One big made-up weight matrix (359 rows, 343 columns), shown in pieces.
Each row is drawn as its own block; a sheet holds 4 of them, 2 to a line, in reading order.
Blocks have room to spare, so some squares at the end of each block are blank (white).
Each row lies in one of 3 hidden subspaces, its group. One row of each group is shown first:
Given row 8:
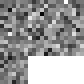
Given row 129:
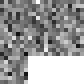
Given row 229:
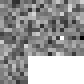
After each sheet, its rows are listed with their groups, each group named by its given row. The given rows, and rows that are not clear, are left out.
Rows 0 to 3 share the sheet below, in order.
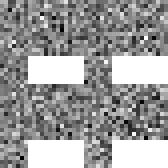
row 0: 8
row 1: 229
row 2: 8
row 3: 8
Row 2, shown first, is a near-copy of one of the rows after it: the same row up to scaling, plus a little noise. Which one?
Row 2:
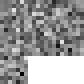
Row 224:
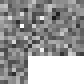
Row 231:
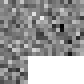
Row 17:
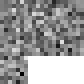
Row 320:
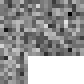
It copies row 17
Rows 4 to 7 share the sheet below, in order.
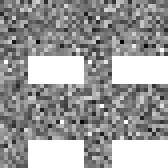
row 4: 129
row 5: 129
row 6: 229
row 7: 8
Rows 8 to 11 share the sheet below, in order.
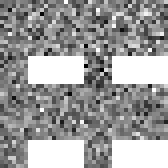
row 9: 8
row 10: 229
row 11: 229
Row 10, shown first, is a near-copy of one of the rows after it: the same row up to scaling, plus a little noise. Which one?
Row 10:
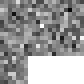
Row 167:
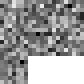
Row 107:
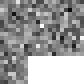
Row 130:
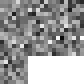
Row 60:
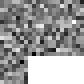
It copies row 107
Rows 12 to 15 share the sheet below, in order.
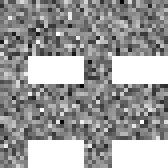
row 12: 129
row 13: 129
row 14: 229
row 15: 229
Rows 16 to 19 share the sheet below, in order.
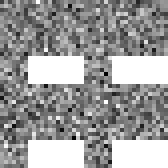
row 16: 129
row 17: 8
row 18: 129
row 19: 229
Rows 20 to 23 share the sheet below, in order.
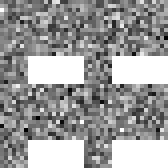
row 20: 229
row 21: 229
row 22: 229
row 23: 229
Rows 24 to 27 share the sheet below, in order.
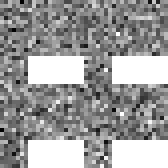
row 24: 129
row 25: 8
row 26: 8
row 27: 8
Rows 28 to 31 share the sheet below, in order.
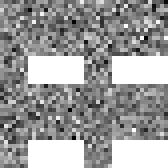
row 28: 229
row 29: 229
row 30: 129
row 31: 129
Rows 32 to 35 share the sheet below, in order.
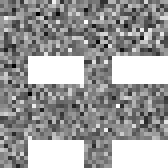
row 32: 8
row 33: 229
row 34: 229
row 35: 229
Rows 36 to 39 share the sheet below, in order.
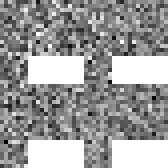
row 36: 129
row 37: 129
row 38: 129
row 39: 8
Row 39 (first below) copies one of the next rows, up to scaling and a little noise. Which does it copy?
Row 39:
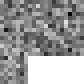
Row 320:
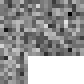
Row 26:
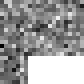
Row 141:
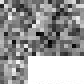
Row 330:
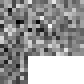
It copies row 320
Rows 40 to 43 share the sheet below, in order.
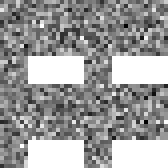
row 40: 229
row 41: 229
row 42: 229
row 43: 229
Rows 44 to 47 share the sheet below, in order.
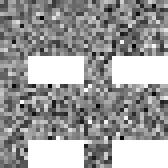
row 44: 8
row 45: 129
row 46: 229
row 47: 8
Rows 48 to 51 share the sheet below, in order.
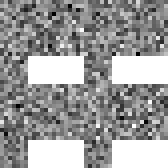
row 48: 129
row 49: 229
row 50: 8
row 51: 229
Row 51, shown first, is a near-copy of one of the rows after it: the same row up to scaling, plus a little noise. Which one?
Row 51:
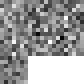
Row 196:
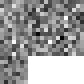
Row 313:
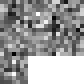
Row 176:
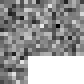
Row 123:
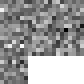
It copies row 196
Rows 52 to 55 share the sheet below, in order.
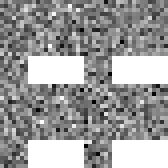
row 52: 129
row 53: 129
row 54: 8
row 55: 8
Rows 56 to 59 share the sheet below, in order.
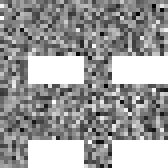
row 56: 8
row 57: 129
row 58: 229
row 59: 129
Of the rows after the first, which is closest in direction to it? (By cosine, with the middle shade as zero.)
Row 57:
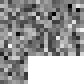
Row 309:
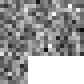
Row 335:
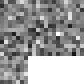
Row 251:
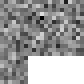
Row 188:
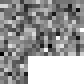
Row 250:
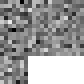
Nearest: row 188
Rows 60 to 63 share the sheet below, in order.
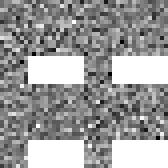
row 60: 229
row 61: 129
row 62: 129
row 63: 129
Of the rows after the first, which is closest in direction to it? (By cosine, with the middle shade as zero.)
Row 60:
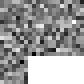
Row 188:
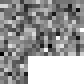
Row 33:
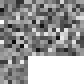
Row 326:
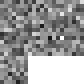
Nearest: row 188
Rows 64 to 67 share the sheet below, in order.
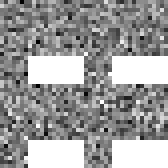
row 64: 129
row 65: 129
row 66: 129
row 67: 229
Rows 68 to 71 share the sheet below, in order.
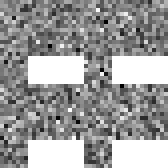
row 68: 129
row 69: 8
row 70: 129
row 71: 129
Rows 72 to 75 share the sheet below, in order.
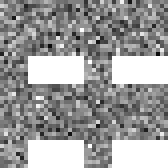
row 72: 129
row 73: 129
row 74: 8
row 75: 129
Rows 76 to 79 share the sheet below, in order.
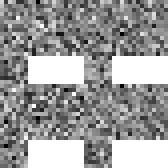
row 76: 129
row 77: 129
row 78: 229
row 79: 129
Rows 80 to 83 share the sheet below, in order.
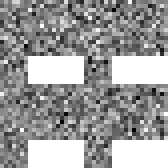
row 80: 229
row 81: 129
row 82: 229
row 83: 129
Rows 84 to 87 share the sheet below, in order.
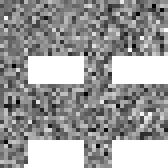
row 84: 8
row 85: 129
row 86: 129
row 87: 229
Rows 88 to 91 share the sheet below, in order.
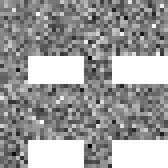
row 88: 8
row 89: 129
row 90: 8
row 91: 129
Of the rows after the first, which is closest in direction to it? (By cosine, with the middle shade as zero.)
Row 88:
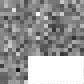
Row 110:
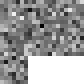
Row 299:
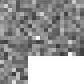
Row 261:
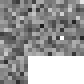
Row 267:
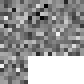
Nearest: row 299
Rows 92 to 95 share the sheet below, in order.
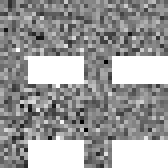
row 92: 8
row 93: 229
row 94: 229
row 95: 8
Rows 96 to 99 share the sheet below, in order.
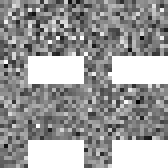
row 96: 229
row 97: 129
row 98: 129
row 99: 8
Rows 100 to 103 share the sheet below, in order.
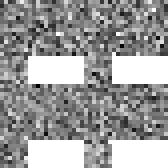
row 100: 129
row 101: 229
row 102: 129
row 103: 8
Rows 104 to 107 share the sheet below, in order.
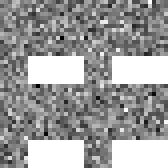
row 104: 229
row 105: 8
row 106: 129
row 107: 229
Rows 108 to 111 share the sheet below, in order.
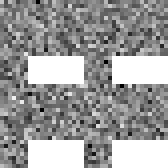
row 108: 129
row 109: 229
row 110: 229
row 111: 129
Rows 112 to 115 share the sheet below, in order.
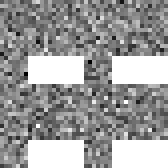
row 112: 129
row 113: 129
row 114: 129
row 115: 8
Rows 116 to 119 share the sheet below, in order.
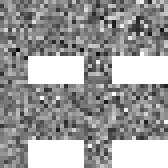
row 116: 8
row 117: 229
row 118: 8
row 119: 229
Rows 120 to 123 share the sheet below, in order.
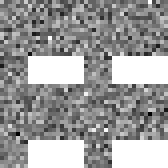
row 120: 229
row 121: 8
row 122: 8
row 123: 229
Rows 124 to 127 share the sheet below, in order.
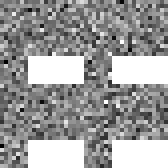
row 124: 229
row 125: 129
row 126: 8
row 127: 229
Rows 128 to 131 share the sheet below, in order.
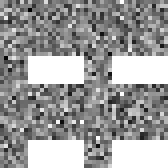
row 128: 129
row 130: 229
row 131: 229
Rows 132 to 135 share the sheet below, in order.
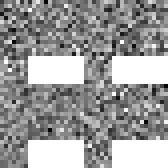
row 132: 129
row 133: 129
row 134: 129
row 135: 229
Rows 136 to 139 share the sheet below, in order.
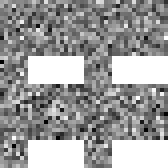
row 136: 8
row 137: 229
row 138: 229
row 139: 129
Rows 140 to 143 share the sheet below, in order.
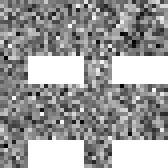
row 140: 129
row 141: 8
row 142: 229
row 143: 129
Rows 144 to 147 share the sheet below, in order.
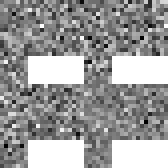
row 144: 229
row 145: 229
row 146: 129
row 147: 229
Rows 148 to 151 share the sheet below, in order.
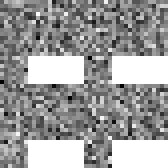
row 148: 229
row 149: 129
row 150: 8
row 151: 129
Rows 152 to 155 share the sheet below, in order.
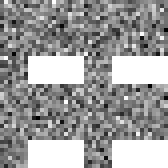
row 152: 8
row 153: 129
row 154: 229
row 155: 8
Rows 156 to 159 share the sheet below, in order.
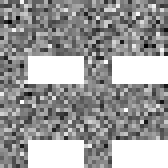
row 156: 129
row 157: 129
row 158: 229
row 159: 229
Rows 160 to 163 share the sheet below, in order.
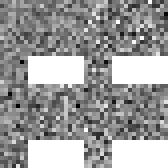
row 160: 229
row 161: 229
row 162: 8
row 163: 8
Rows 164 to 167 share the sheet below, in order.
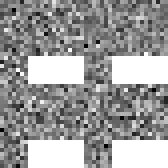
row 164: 8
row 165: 8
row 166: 8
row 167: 229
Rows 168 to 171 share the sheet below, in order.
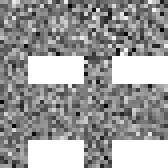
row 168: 229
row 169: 8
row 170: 8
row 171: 8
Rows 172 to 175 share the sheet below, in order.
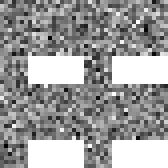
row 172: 229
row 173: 8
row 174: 129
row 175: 229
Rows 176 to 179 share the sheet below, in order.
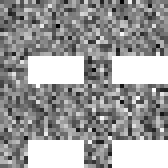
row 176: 229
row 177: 129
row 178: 129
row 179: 129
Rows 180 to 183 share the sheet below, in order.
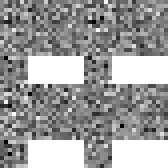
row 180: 129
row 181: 129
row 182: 129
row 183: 129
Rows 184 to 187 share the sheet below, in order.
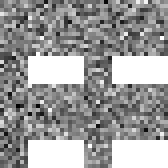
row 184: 8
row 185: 8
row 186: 8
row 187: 129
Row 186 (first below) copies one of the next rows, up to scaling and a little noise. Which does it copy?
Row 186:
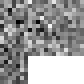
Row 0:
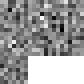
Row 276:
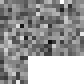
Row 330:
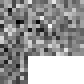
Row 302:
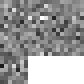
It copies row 330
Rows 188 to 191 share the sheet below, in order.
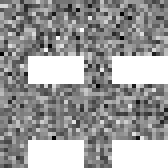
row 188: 129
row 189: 8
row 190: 229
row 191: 229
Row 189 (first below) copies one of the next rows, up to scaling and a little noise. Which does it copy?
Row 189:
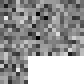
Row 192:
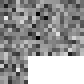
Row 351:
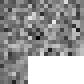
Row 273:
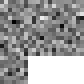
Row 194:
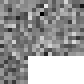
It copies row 192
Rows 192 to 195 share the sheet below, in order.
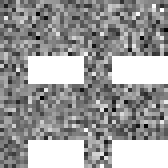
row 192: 8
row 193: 129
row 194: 8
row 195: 8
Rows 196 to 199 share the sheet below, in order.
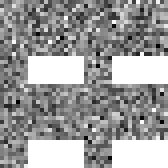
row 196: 229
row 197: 8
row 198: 129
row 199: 129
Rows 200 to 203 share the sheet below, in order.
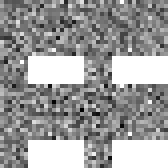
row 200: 229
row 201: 129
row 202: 229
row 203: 129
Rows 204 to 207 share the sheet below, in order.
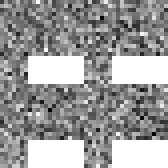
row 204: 129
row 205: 129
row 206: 8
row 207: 8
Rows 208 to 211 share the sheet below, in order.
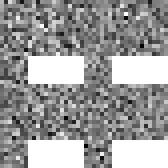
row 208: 129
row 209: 8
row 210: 229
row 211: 8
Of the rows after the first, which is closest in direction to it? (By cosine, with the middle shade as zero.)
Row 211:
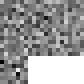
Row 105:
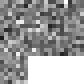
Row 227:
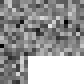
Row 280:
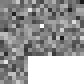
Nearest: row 105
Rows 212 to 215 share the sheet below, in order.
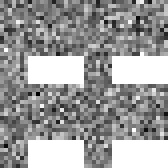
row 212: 8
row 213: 229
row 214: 229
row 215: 129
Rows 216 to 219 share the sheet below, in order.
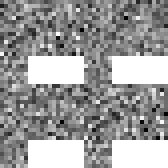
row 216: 129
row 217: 8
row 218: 229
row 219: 129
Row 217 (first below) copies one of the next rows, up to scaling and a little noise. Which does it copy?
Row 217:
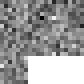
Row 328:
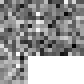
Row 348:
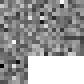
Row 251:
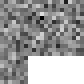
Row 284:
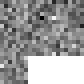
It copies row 284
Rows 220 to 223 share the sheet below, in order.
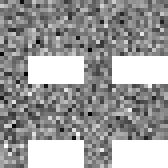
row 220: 129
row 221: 8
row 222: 129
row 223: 8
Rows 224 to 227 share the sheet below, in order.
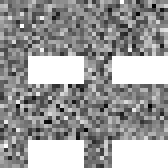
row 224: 8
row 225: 129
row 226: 229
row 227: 8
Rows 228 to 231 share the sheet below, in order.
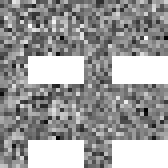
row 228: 229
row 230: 229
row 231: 8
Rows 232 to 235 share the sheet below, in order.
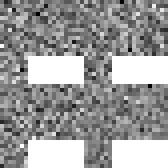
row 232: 8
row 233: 129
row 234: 229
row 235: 8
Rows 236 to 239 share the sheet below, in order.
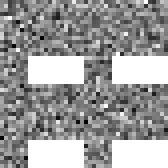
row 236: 8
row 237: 8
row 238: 129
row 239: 8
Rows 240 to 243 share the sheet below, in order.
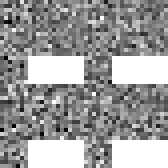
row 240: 129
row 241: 129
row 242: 8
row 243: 8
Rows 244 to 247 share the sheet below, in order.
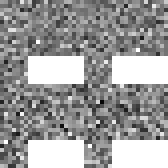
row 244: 129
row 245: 229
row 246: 8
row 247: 129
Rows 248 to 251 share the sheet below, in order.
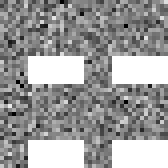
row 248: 8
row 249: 229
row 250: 129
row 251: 8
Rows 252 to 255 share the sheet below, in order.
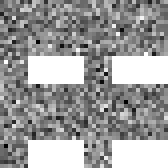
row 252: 129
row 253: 8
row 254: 129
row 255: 8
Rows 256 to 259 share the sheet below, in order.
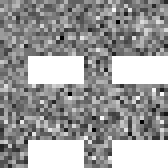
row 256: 229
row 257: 229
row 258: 8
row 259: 129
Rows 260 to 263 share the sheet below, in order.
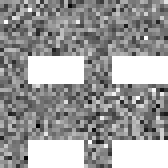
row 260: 229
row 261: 229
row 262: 129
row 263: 129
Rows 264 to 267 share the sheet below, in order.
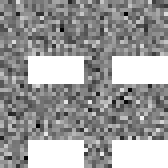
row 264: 8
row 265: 8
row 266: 129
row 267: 8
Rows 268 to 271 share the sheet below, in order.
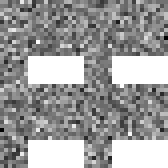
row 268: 129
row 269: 229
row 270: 8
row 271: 129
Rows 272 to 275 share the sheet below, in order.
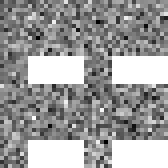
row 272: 8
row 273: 8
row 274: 8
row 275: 8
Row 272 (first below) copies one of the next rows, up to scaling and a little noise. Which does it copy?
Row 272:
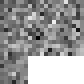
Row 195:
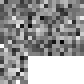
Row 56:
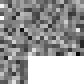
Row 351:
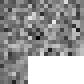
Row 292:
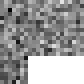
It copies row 351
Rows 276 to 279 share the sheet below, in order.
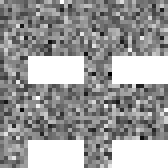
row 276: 8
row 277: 129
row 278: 8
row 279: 229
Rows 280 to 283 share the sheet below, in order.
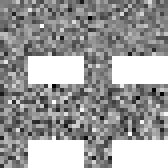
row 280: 229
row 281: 8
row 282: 229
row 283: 129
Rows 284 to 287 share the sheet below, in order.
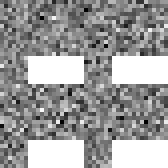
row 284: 8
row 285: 229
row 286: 229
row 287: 229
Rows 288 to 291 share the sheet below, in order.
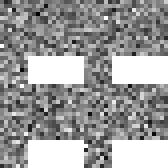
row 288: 8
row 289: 229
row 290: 129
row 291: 8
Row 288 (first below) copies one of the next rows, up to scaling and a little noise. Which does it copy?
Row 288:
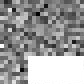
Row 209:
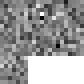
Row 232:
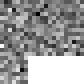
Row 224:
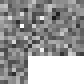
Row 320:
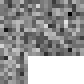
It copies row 232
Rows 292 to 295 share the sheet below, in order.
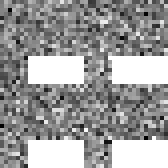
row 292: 8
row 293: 8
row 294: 8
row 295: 8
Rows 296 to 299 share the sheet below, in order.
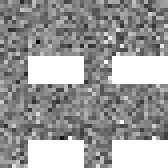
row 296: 129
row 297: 229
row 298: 8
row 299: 8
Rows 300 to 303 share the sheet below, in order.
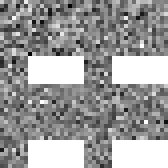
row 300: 229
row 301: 8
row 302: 8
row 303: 229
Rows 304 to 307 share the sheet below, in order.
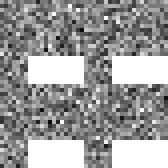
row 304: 129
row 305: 229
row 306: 229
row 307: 229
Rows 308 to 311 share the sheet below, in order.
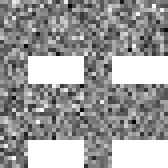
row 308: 229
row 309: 129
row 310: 229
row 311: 229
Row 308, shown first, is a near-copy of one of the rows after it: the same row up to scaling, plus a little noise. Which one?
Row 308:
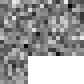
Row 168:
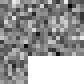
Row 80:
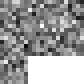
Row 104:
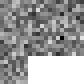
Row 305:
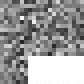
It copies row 168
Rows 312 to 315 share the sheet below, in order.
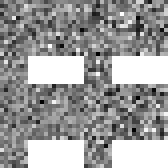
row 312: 129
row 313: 229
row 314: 8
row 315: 129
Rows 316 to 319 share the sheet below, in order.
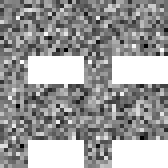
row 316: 229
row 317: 129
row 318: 229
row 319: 229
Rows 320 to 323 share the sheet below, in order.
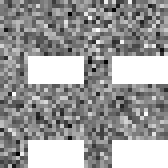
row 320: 8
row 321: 129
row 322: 8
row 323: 8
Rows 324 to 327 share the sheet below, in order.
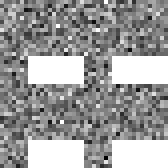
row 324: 229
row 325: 129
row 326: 229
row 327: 8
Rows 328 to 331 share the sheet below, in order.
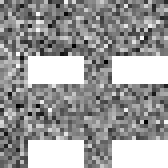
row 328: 8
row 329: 229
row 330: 8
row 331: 229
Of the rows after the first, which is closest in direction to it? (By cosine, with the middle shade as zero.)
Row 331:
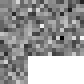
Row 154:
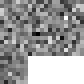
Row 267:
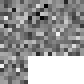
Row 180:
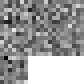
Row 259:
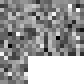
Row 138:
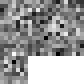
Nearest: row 154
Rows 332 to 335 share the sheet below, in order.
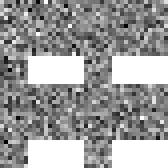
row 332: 129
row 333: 229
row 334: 129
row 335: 129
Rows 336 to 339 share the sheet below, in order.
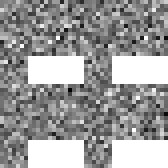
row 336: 229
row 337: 229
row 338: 229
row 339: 129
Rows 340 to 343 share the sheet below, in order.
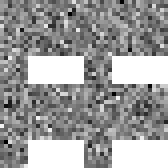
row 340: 8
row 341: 129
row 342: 129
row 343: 229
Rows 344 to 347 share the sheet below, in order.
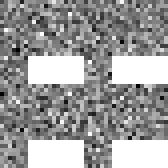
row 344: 8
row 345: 129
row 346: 229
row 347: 8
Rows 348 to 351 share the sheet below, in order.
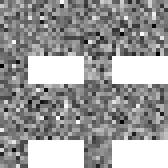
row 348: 8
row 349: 129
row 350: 8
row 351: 8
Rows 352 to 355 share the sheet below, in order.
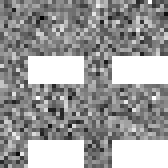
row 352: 8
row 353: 229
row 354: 8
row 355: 8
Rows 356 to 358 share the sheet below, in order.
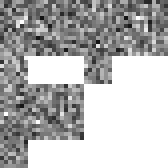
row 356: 8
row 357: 8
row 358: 8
